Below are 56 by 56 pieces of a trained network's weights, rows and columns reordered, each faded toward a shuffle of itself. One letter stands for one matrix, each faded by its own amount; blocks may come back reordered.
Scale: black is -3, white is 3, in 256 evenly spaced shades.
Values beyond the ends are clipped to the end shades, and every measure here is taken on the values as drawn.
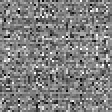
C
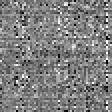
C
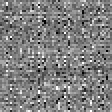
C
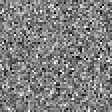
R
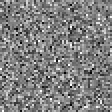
R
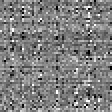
C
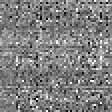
C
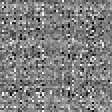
C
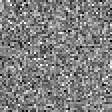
R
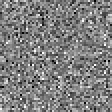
R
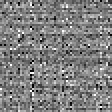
C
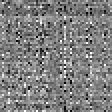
C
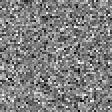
R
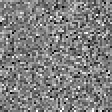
R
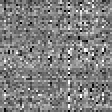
C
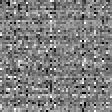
C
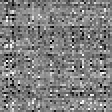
C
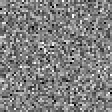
R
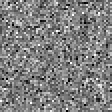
R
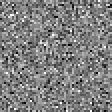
R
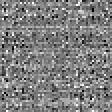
C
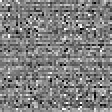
C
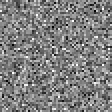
R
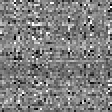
C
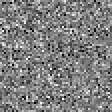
R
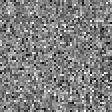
R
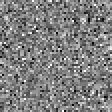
R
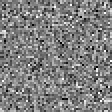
R
